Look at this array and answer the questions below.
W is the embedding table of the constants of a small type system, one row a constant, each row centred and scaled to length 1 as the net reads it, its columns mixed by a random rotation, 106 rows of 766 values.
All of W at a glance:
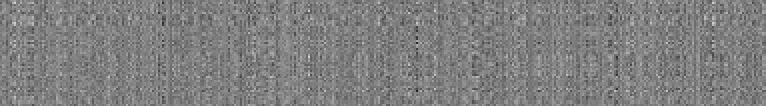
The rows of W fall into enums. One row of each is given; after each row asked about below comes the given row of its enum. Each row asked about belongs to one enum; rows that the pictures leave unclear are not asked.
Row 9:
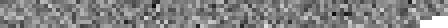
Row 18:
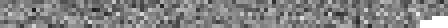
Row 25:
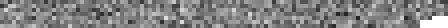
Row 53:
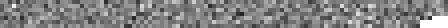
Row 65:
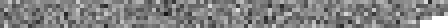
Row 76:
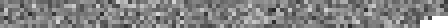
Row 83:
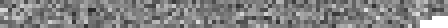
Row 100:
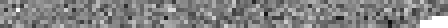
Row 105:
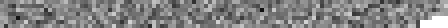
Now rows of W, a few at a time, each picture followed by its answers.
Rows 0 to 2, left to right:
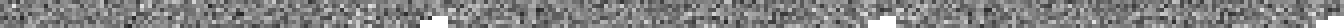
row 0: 53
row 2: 83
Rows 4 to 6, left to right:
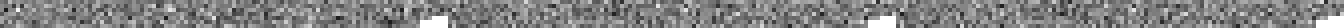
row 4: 100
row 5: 65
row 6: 65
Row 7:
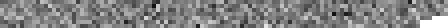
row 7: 9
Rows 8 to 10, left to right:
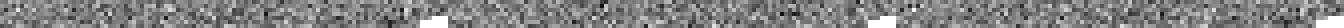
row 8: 100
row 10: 100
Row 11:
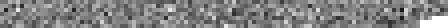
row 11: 100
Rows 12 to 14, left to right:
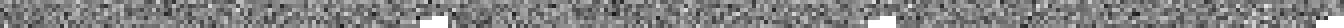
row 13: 65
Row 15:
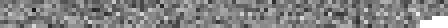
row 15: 18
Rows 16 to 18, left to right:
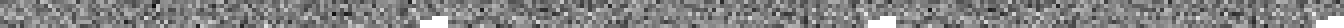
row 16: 9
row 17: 18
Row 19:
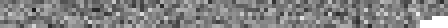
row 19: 18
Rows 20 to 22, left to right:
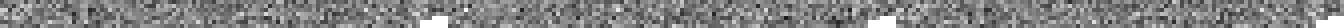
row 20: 83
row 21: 100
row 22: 83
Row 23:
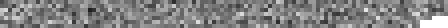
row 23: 83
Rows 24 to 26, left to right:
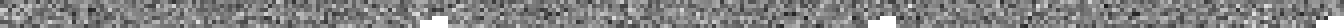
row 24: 83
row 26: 53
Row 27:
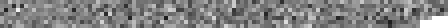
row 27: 100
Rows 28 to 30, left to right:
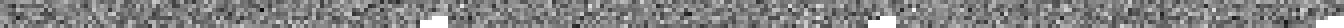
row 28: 105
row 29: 53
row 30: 100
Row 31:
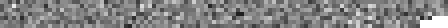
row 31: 53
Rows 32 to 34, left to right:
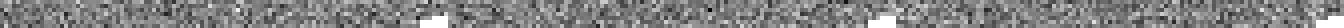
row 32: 65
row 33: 105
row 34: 83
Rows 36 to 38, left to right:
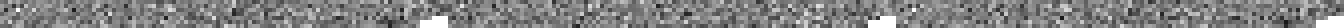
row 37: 53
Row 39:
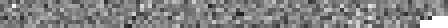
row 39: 53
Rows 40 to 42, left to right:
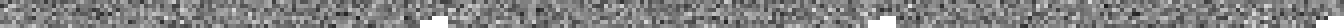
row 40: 25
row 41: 83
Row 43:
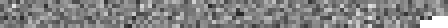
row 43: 53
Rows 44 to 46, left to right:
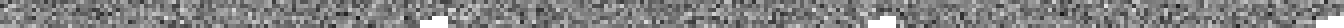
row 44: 25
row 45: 83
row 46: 65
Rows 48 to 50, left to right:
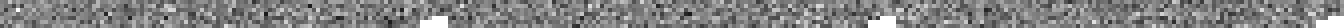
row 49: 53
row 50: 83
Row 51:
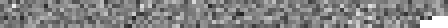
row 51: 53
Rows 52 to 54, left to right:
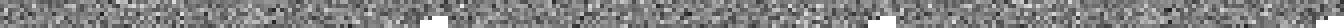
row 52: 76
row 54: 76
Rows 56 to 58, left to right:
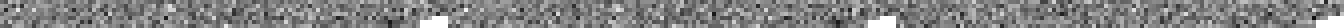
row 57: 100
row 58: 65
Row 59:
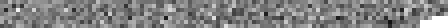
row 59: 100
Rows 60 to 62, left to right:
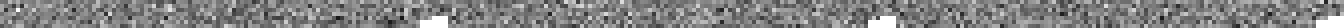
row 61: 76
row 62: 65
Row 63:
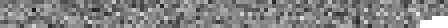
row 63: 18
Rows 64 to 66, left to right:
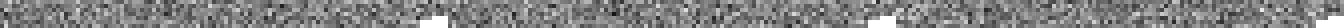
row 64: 65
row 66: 83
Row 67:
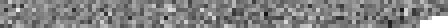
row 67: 100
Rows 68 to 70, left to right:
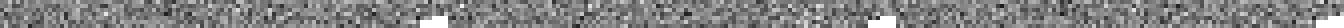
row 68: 65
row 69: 53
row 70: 65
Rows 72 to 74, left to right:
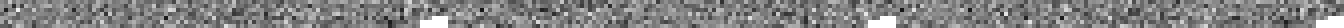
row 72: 100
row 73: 18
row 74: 100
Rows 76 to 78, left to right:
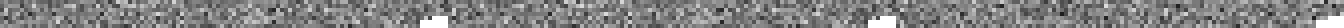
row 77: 76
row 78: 65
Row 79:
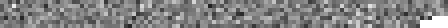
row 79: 53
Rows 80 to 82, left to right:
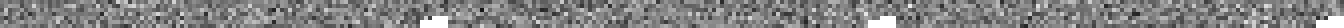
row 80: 76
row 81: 18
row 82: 53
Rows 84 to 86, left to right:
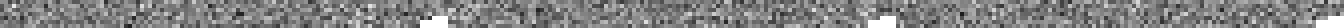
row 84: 53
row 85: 83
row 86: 65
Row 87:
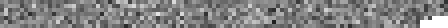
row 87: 76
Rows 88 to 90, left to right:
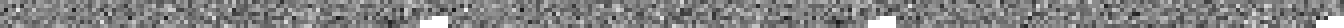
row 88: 100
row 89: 100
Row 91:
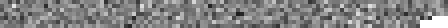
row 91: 53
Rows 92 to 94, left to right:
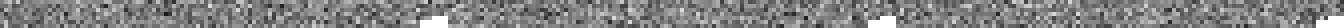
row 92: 65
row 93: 25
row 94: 76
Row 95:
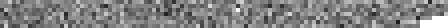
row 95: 65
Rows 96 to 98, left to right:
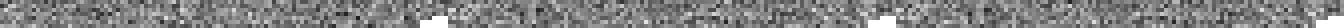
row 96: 25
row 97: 83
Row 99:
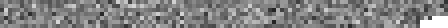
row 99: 76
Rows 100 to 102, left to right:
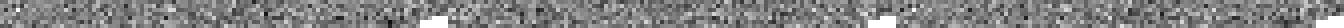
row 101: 83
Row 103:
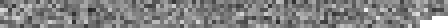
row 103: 83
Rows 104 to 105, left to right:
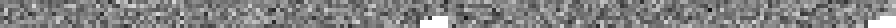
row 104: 76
